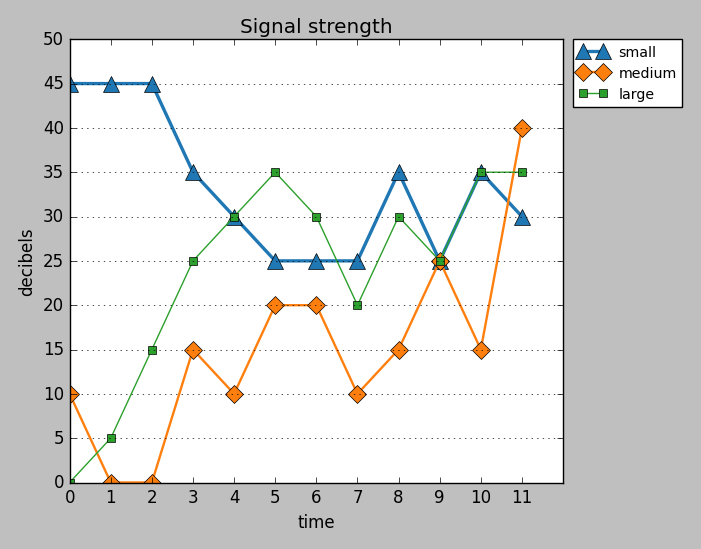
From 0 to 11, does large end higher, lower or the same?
higher
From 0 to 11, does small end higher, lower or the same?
lower
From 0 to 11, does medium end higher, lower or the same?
higher
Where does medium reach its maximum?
11
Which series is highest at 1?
small
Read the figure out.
Title: Signal strength
x-axis: time, ticks 0 1 2 3 4 5 6 7 8 9 10 11
y-axis: decibels, ticks 0 5 10 15 20 25 30 35 40 45 50
Legend: small, medium, large
Values:
small: 45 45 45 35 30 25 25 25 35 25 35 30
medium: 10 0 0 15 10 20 20 10 15 25 15 40
large: 0 5 15 25 30 35 30 20 30 25 35 35
